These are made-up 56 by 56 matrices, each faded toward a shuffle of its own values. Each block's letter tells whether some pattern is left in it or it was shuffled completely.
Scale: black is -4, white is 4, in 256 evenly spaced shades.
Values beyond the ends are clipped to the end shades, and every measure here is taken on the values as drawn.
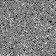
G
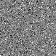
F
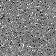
G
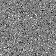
F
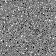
F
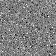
F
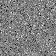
F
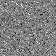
G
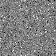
F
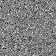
F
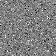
F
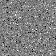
G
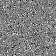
F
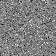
F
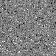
G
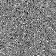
G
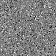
G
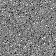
F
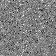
F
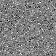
G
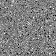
G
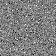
F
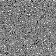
G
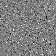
G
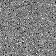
G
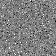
G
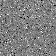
F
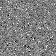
F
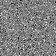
F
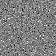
G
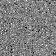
G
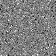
G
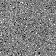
G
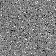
F
